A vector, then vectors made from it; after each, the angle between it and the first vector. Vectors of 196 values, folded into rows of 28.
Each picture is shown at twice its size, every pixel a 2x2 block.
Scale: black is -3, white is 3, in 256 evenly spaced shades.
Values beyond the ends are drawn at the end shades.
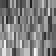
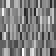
orthogonal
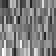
nearly parallel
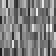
orthogonal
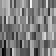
nearly opposite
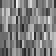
partly opposed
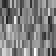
nearly parallel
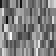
partly aligned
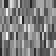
orthogonal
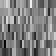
nearly opposite
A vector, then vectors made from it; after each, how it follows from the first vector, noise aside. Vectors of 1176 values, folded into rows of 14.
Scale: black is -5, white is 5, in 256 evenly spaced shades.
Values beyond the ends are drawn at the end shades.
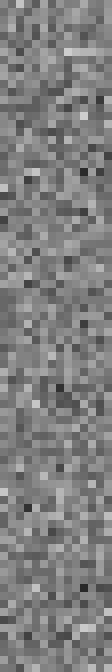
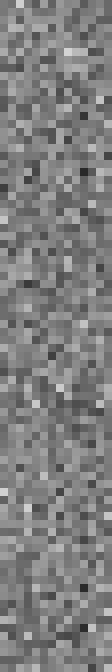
sign-scrambled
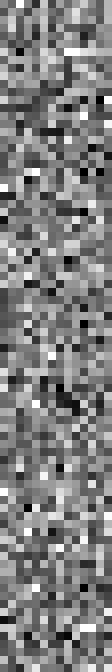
scaled up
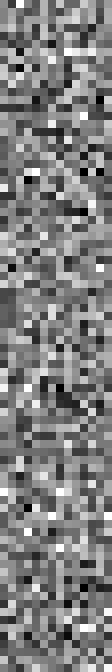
scaled up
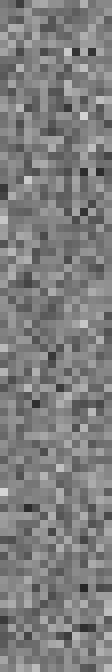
sign-scrambled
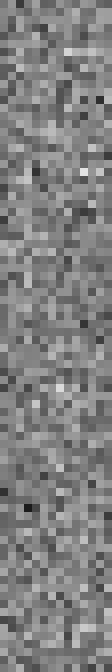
sign-scrambled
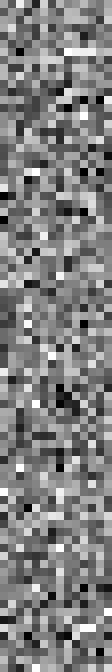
scaled up
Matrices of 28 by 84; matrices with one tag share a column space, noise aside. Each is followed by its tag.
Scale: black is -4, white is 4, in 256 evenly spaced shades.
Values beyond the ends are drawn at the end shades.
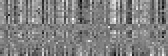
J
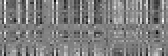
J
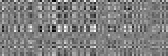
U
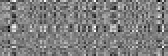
U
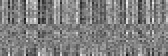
J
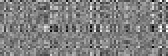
U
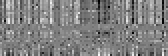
J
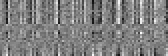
J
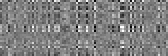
U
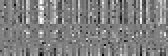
J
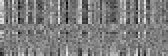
J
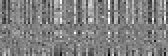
J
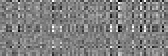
U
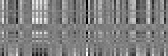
J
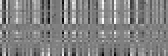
J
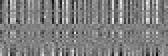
J
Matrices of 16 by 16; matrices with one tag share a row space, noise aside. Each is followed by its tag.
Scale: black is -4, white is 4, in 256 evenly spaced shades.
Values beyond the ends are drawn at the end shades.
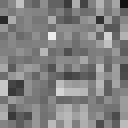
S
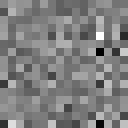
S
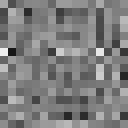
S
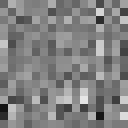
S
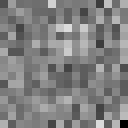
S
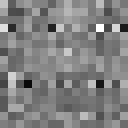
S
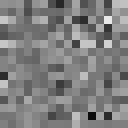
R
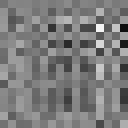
S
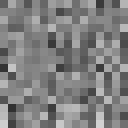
S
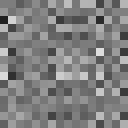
S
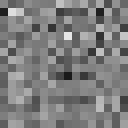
S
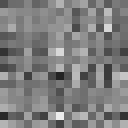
R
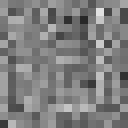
S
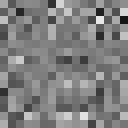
S
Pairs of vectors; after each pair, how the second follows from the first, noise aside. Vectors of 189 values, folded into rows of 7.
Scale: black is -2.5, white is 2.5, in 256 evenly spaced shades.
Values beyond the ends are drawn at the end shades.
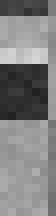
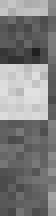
negated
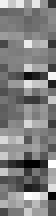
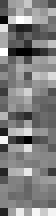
reversed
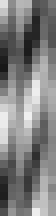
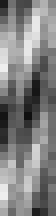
negated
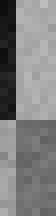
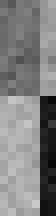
reversed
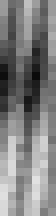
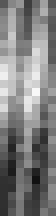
negated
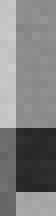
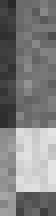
negated
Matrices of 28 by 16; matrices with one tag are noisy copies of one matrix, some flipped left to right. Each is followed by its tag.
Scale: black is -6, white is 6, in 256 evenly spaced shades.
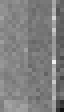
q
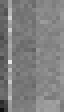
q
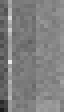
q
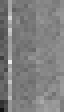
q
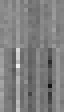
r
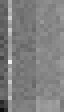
q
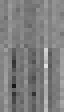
r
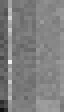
q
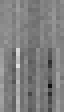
r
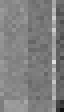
q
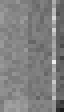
q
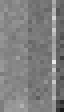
q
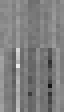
r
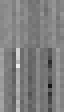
r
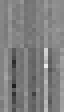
r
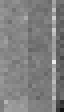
q
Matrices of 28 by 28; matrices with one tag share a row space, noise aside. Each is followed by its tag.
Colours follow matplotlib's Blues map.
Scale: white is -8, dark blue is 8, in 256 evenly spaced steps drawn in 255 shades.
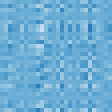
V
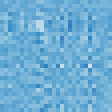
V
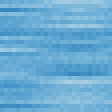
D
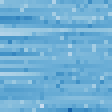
D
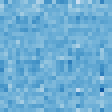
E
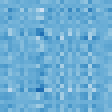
V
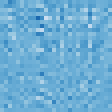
V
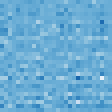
E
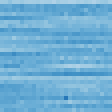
D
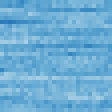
D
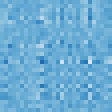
V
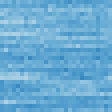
D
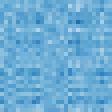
E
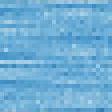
D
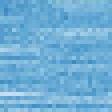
D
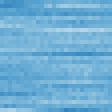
D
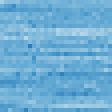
D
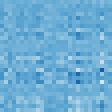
E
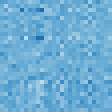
V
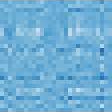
E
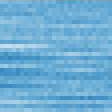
D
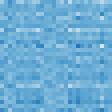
E
